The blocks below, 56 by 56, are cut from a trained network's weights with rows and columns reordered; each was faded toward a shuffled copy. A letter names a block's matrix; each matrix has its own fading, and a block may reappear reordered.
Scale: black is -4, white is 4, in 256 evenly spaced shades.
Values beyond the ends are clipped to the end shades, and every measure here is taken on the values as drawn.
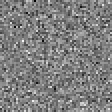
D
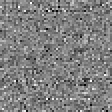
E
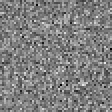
D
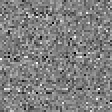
E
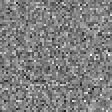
D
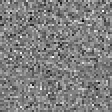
E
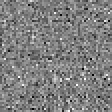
E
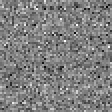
E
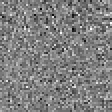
E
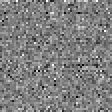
E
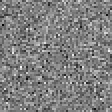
D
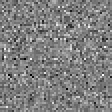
E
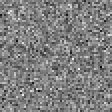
D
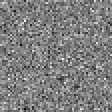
D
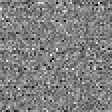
E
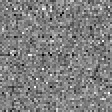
E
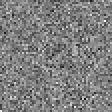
D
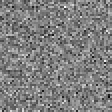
D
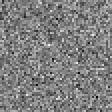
D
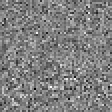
D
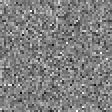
E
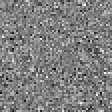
E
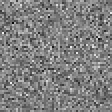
D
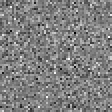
E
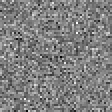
D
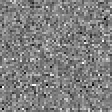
E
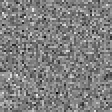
D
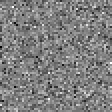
E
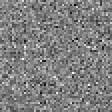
E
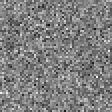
D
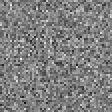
D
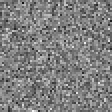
D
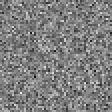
D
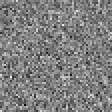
D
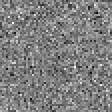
D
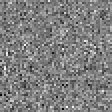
E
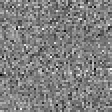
E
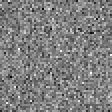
D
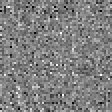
E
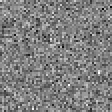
D
